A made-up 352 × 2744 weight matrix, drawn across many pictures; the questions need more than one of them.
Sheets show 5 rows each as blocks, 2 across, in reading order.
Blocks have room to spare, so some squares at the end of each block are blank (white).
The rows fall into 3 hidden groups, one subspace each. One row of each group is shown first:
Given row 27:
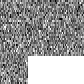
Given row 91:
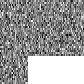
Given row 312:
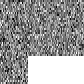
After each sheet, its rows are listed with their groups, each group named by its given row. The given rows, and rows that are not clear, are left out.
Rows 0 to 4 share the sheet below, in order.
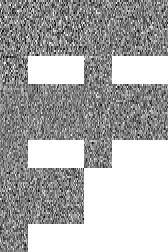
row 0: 91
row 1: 91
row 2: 27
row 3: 91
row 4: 312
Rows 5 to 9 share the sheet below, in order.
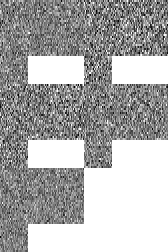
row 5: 312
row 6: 91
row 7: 312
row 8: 27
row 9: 27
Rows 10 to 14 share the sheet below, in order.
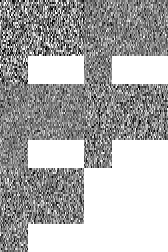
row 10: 27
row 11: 27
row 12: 312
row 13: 91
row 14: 27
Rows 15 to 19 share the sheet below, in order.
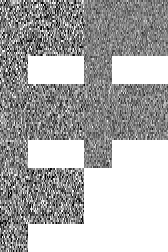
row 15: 27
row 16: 91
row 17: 91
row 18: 27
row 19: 27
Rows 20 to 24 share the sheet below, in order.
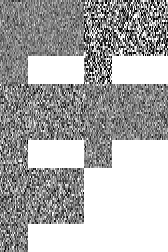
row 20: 312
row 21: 312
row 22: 27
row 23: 312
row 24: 91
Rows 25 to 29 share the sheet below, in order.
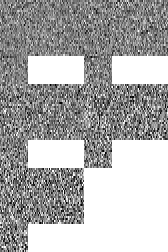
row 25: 91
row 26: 91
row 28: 91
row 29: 27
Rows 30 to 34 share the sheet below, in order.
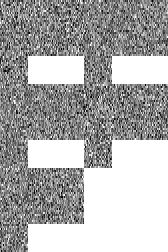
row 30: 312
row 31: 312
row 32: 27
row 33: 312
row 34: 312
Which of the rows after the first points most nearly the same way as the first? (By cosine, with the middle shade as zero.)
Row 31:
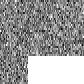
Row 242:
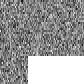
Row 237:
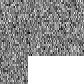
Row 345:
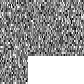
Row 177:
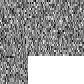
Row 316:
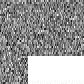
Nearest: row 242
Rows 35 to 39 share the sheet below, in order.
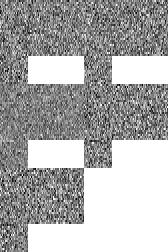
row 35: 312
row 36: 91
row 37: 91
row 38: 91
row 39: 91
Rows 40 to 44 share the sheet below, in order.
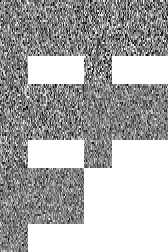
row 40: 27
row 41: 312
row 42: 27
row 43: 91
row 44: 312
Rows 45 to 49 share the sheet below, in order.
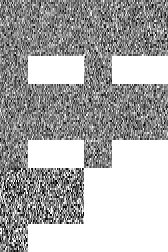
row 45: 91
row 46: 27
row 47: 312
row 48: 91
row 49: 312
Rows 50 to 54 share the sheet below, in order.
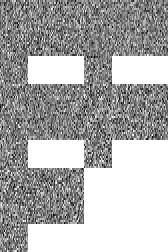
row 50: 27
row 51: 91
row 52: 312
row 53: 312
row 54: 91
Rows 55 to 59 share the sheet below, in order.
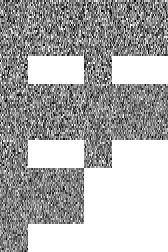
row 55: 312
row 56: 27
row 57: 91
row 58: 312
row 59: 27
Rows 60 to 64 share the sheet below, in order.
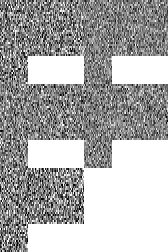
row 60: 91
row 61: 27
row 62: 91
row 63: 27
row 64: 312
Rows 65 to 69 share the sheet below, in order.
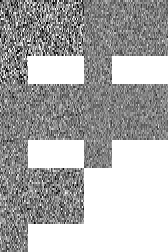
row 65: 27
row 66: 312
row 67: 91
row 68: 91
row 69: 27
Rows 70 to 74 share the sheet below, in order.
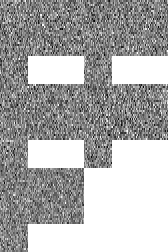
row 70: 312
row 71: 312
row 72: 91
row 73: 27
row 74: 312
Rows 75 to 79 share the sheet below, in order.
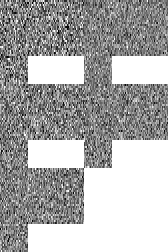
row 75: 91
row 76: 27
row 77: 27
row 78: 312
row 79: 312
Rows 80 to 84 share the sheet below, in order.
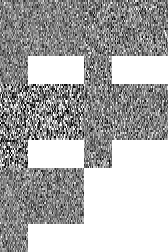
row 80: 27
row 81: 27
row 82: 91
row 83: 27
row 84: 27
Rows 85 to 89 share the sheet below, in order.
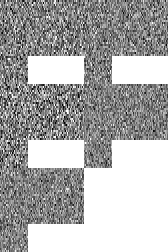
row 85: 91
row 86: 312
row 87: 91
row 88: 27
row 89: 91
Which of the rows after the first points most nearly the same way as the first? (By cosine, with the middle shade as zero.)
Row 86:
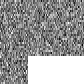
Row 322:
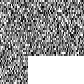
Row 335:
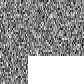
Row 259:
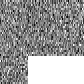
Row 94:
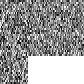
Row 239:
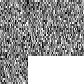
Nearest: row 335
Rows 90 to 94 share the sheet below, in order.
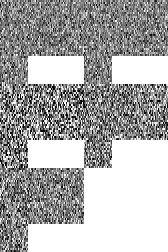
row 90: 91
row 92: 27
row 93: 312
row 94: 312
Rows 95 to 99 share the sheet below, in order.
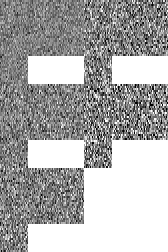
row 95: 312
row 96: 27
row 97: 27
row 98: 91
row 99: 312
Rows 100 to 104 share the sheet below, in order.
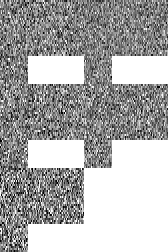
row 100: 91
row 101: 312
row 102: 312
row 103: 91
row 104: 312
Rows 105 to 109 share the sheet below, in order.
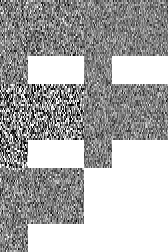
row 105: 27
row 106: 27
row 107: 27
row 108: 27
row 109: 312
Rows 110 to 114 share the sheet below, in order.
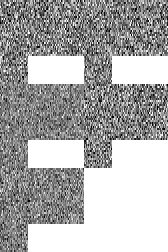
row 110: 312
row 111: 27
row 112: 91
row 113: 312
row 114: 312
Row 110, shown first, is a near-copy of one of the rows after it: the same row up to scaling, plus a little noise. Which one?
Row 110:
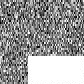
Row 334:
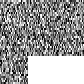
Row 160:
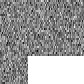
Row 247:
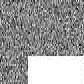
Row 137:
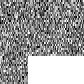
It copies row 137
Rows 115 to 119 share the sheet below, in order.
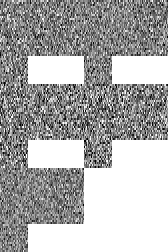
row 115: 312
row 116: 312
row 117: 312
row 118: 312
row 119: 312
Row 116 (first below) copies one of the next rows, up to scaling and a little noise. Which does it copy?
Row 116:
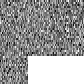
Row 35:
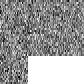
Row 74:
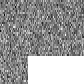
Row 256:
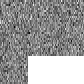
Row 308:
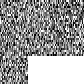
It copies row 308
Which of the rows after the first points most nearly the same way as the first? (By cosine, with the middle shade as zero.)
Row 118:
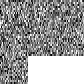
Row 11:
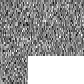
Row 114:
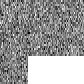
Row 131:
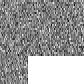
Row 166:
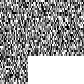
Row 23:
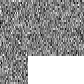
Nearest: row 114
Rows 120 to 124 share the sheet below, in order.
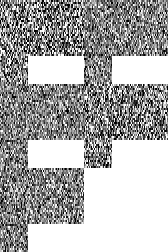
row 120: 27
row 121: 27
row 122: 91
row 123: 27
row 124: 91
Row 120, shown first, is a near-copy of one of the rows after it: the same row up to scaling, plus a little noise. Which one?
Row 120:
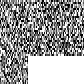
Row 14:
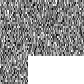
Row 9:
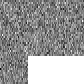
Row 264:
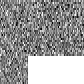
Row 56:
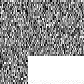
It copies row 264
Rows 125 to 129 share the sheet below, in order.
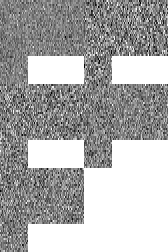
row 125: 91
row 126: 27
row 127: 27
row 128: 312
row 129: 312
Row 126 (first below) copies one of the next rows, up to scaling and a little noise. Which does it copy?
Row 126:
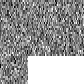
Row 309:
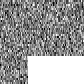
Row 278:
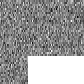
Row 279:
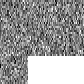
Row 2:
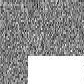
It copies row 279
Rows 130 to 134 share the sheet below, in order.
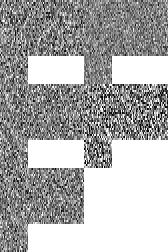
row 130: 91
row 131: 27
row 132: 27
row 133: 27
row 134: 27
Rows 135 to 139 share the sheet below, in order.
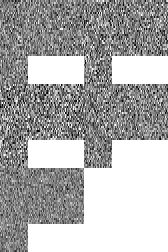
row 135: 312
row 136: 312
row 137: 312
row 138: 27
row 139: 91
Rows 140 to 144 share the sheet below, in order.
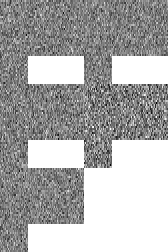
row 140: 312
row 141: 27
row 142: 27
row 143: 91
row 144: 312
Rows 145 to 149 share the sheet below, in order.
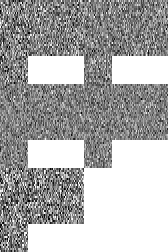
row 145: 312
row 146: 27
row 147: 27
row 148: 312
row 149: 312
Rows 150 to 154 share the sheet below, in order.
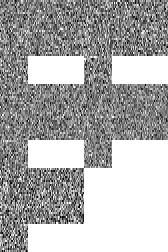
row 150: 312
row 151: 91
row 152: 91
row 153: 312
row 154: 91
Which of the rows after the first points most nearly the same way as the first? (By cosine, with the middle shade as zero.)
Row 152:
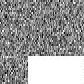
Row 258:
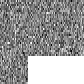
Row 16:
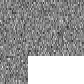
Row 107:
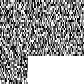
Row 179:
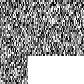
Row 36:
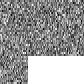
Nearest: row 258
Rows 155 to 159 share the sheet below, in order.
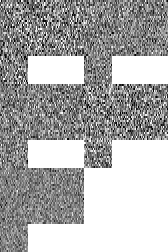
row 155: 27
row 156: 312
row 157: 312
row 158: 27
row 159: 27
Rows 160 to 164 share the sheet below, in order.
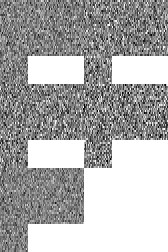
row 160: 312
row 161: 91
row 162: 91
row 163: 312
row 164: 91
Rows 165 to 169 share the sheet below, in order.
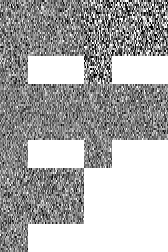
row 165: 91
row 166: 91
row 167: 27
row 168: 27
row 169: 27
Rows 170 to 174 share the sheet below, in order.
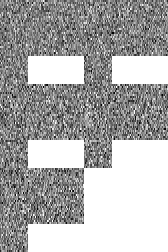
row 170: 91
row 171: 312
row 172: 91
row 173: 91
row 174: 27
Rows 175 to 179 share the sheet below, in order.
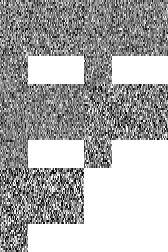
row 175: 27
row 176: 312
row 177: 91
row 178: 27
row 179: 27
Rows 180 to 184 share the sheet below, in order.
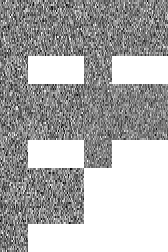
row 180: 27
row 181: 91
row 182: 27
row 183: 27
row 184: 91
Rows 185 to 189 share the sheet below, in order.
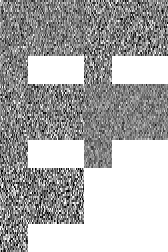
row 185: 27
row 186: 91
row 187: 27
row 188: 91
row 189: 312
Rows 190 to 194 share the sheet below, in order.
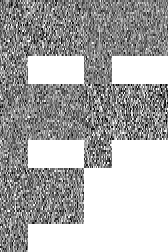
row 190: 27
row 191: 91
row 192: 312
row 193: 27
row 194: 91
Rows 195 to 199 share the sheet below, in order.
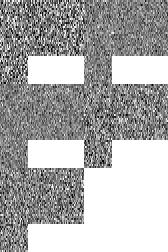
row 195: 312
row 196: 312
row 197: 27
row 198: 312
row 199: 91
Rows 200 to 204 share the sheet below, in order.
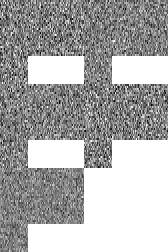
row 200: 91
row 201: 27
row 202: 91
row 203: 91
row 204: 27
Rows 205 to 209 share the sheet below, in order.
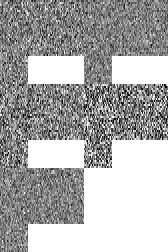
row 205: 27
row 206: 91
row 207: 312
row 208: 312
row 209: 27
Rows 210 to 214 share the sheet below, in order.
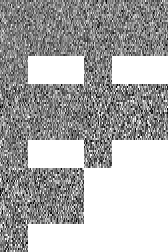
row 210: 91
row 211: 312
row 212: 312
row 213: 91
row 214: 312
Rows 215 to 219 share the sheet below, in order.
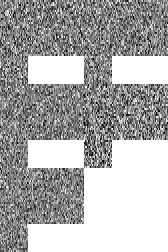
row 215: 27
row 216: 91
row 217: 91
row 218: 312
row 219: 27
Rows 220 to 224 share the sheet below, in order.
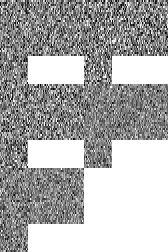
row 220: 27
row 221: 27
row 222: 27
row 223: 27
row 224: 312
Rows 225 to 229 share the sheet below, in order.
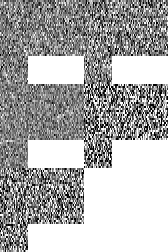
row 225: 27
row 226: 27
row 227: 91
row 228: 91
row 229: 91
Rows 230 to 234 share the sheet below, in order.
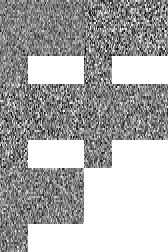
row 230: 312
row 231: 27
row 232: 312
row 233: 91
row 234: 27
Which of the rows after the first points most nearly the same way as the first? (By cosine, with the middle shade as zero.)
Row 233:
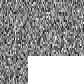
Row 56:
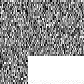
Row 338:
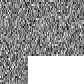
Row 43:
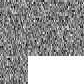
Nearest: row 338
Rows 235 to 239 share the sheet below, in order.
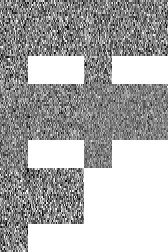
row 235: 91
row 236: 91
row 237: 312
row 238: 91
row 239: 27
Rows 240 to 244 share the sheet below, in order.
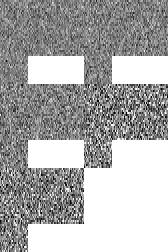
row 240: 27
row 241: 91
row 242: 312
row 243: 27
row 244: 91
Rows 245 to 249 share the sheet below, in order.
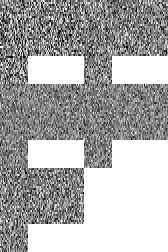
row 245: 91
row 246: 27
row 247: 312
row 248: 312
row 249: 91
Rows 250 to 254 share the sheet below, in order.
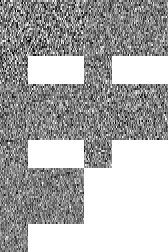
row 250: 27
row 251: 27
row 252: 91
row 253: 27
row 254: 27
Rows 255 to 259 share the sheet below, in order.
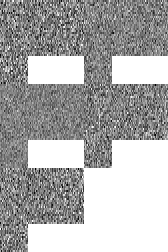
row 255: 312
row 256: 312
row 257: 27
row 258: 91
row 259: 312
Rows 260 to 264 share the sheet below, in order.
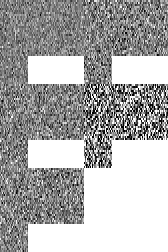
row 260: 91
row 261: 27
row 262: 312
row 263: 91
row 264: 27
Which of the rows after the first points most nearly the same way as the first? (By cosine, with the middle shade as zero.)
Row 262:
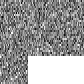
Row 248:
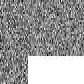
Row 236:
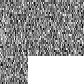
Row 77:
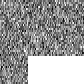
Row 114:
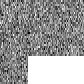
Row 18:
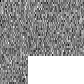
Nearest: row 248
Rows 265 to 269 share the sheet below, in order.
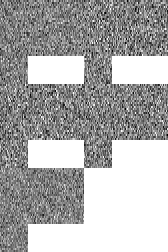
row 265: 27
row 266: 27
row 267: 27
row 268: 312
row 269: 27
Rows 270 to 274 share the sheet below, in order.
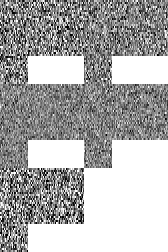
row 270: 91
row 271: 27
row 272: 312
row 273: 27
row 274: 91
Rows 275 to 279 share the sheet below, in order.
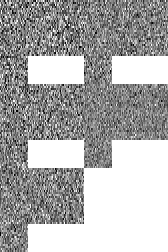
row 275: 91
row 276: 312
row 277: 27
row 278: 27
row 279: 27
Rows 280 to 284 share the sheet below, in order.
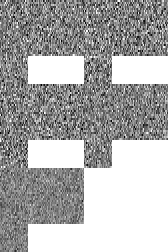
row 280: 27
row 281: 91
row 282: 312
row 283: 91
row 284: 91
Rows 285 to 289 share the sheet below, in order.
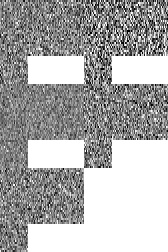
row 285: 27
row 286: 91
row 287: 91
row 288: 91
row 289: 27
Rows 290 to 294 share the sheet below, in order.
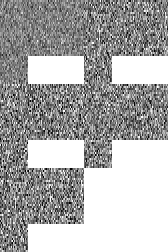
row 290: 27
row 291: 91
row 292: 312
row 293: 91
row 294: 91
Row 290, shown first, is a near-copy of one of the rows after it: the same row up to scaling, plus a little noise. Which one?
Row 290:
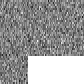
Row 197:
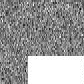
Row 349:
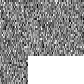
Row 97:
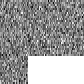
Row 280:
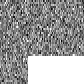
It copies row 97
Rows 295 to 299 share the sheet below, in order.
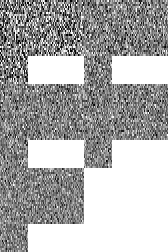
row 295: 91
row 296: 27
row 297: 27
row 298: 312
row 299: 27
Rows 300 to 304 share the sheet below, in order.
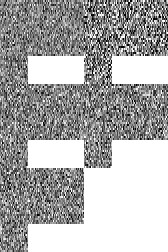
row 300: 27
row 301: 312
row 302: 91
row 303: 91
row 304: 312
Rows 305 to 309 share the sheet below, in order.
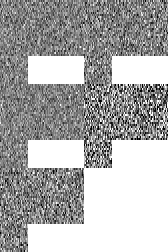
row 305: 91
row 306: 312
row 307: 312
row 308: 312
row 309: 27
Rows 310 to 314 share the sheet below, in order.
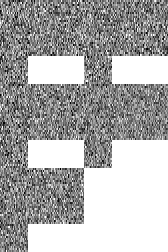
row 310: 312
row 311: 91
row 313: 312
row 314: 91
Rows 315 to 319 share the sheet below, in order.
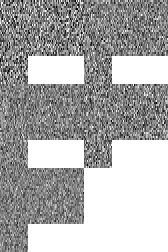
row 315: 312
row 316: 312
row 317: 91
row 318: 91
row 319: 91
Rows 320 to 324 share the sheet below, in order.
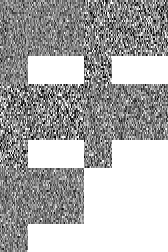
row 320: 91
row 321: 27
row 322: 91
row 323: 312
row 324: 91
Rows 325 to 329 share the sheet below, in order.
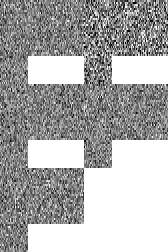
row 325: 91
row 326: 91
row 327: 91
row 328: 312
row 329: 91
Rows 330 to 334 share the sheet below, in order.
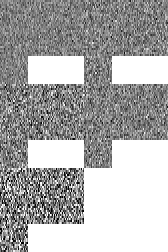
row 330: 91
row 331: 91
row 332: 27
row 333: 91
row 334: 312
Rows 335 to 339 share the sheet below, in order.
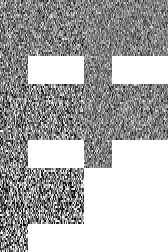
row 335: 312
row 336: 91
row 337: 91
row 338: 91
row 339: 91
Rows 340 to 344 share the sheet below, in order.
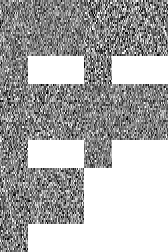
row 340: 312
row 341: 27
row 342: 312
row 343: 27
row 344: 312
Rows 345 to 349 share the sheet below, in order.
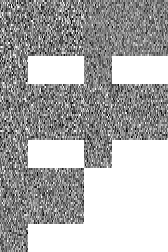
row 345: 91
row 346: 91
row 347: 91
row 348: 27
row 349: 27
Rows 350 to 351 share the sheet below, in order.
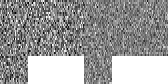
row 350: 91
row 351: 91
